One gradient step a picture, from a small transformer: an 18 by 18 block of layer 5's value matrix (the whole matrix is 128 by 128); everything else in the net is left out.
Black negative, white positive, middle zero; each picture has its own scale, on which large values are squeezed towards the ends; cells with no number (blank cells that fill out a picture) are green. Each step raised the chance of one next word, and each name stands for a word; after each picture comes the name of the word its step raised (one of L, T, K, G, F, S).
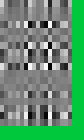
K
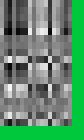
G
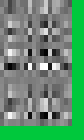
K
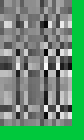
K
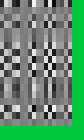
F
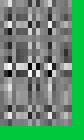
F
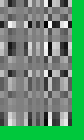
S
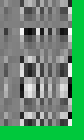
G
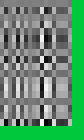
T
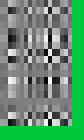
T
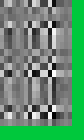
F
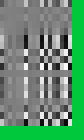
T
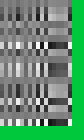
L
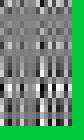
G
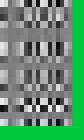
L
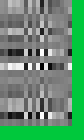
K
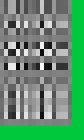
K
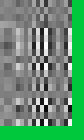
L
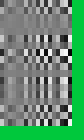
T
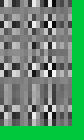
F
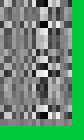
F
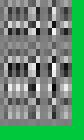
G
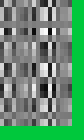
G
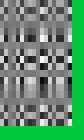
T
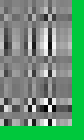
L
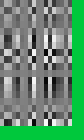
T
